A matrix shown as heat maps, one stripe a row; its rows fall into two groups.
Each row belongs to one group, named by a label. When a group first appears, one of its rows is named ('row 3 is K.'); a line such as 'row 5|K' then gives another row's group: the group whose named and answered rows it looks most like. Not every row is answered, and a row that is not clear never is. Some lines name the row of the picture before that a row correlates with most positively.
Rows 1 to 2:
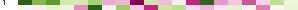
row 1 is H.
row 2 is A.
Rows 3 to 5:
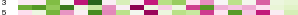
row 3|A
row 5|A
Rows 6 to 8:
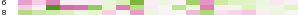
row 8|H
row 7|A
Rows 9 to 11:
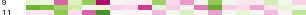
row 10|H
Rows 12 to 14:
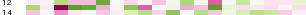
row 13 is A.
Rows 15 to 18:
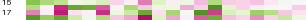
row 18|H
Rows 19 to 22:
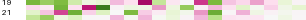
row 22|H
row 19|H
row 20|A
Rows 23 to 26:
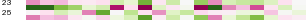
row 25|A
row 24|H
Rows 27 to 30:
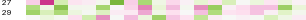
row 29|H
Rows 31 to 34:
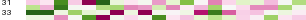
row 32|H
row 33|H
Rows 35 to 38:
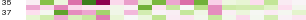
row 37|A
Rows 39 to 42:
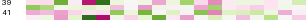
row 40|H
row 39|A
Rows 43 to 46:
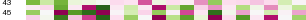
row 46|A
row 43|H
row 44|A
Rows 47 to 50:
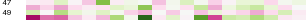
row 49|H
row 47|A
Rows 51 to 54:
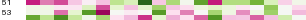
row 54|H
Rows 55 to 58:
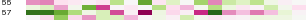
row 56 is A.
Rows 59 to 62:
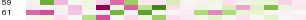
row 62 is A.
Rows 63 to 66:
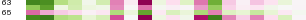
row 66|H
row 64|H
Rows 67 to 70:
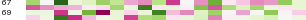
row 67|H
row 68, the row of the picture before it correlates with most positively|65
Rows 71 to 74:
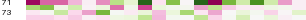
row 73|A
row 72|H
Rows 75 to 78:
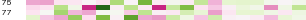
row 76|A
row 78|A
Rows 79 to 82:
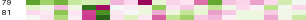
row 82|A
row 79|H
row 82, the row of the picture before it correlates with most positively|76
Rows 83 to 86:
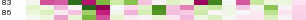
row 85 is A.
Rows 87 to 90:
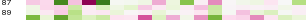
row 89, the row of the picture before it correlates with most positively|83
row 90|H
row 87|A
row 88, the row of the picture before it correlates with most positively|83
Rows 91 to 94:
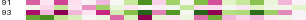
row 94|H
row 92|A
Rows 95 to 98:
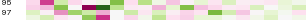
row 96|A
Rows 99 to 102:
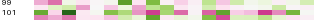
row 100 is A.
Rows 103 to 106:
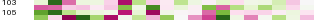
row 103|H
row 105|H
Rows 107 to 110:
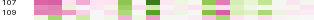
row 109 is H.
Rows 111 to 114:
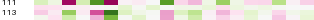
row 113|A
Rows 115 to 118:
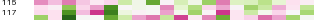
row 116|A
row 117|A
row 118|H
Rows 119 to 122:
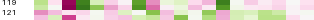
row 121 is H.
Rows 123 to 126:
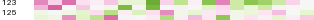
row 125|A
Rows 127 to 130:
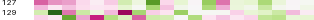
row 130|A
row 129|H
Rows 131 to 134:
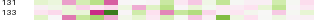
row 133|A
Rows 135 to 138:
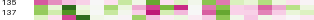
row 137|H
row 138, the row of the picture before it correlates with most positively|134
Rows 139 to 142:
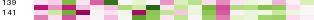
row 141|A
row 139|A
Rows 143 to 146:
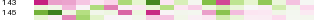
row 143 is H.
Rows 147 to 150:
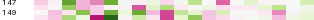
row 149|A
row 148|A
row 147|A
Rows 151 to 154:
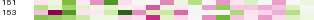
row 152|H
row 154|H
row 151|A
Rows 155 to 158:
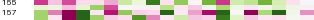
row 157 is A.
